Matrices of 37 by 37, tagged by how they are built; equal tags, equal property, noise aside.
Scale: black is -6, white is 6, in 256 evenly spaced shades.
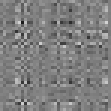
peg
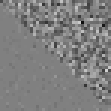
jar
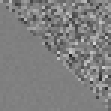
jar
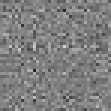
peg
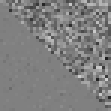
jar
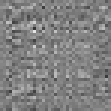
peg
